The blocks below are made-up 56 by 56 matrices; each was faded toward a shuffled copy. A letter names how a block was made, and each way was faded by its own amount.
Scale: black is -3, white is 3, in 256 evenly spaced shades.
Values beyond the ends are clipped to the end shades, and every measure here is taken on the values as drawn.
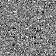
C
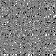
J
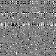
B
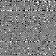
B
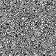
C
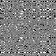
B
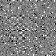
J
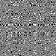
B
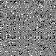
J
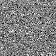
C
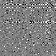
B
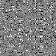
J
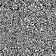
C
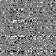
B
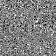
C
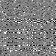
B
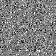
C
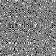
J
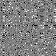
J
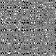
B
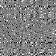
J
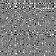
B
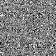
C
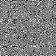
J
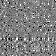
J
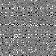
B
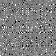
J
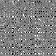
B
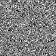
C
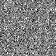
C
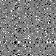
J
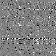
B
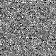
C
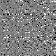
J
